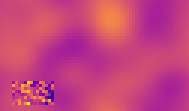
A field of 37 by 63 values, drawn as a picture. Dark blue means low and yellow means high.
In the bottom left lies a patch that is rougher than the rest. Values change most from cell to cell in the bottom left. The top middle is the ninth with the highest average. The distribution is heavy-tailed on both sides.
